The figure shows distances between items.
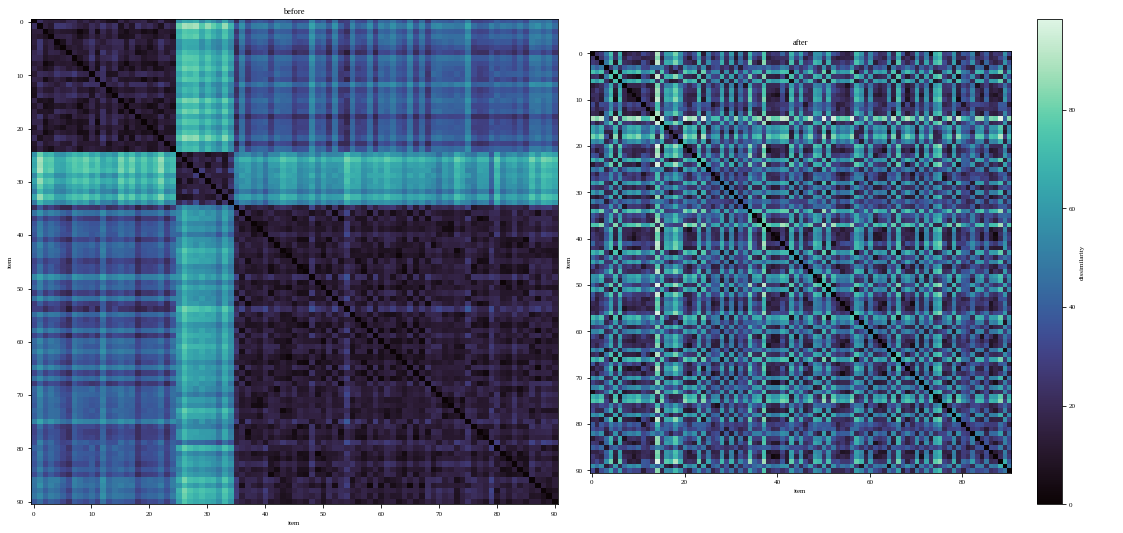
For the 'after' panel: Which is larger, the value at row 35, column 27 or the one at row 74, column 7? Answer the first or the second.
the second
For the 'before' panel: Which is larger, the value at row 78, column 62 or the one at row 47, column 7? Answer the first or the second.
the second
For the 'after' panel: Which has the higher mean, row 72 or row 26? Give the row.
72
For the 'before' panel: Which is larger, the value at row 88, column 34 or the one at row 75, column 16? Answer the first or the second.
the first
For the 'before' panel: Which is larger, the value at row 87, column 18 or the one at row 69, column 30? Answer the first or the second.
the second
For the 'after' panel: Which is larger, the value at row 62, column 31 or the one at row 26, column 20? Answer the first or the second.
the second
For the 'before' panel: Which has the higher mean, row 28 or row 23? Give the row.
28
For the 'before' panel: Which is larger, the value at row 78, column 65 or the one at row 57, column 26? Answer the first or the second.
the second
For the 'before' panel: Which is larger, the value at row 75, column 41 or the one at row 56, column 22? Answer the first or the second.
the second
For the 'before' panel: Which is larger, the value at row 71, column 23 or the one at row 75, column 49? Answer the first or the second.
the first
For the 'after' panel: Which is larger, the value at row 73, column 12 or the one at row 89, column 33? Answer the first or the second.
the second
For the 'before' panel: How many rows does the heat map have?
91
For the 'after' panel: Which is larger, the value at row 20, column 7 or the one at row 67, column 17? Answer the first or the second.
the second
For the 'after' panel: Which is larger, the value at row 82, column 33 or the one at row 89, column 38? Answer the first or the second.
the second
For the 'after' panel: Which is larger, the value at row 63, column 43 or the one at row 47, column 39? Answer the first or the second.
the first
